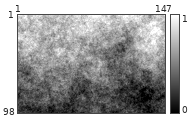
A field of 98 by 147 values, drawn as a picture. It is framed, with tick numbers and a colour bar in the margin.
Slope: up to the top. Ninth with the lowest average: bottom right. Lone odd cells: none. Stripes: none.
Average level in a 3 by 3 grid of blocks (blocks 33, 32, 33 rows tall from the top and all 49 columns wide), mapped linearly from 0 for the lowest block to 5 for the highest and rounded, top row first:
555 / 333 / 110
